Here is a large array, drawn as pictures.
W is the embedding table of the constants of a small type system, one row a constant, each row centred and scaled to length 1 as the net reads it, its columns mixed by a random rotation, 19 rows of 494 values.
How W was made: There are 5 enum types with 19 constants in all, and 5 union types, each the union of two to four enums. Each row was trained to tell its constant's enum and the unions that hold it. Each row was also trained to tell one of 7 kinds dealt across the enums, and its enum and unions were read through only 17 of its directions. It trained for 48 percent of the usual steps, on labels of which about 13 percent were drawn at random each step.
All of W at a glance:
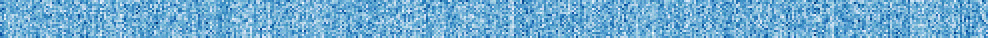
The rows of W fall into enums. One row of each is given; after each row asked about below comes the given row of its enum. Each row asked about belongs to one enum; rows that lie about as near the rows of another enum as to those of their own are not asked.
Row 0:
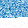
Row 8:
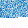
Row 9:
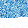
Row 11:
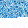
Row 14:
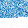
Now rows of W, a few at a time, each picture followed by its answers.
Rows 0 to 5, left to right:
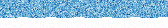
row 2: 9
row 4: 0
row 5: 11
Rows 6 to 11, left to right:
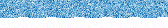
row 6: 0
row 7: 14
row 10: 9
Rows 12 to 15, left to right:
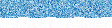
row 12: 8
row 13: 11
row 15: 0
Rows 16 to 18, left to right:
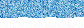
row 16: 14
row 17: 0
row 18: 14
